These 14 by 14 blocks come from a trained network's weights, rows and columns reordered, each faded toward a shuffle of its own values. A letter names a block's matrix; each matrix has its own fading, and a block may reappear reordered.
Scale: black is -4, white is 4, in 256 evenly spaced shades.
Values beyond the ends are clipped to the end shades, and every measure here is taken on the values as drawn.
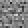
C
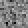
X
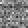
C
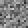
X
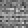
C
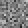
X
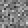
X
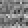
C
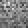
C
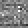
C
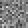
X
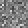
X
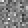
X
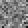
X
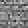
C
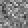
X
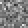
X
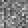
X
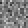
X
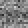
C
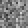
X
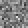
X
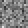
X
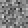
X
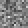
X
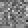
X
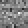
C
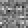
C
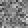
X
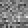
C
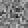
X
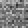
C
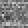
C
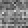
C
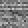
C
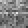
C
